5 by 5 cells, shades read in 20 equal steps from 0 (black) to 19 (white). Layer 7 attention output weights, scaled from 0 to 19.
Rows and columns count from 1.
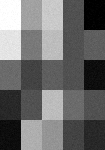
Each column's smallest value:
1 5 7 5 0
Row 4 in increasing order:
3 6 6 8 14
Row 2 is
17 9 14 6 7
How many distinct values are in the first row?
5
